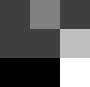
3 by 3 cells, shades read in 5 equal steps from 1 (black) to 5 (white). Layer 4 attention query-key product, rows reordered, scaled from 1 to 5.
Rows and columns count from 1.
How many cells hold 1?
2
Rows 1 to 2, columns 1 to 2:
2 3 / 2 2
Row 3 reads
1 1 5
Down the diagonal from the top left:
2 2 5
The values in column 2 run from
1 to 3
